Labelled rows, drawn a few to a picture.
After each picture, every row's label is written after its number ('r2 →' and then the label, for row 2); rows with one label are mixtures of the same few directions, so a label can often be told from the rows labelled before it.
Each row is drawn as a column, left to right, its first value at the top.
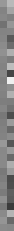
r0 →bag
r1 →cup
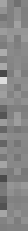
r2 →cup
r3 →cup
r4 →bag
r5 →cup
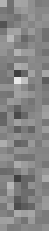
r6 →bag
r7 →cup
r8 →cup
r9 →cup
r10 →bag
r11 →bag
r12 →cup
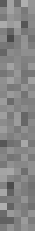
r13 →bag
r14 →cup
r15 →bag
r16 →bag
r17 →cup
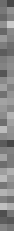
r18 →bag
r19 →bag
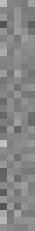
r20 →bag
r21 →bag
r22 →bag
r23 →cup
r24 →bag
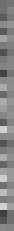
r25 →bag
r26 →bag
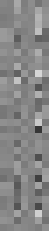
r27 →cup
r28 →cup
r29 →cup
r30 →cup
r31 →cup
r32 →bag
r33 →cup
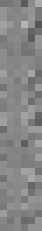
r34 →bag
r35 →bag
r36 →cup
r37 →bag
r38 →cup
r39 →bag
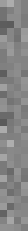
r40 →bag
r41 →bag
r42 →cup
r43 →cup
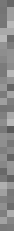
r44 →cup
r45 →bag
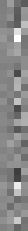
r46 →cup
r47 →bag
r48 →cup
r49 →bag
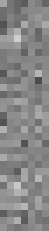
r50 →bag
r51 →cup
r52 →cup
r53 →bag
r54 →bag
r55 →cup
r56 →bag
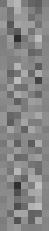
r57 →bag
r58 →bag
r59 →cup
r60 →bag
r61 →bag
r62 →cup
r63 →bag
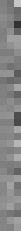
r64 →cup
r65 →cup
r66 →bag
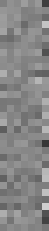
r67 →bag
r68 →cup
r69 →bag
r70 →bag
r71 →cup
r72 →cup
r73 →bag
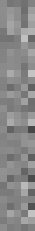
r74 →cup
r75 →bag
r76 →bag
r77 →cup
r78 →bag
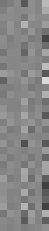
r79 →cup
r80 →bag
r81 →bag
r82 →bag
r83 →bag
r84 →cup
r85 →cup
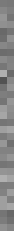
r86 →cup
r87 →bag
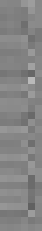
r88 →bag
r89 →bag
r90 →bag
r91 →bag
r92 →cup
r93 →cup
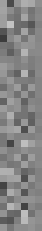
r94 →cup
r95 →bag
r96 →bag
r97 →bag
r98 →bag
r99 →bag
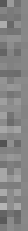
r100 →bag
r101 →bag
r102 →bag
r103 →cup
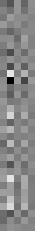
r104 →bag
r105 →cup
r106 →cup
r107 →cup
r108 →cup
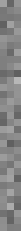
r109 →bag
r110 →bag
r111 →cup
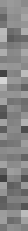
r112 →cup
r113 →cup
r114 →cup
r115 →bag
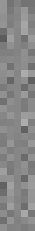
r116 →cup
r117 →cup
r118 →bag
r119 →bag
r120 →cup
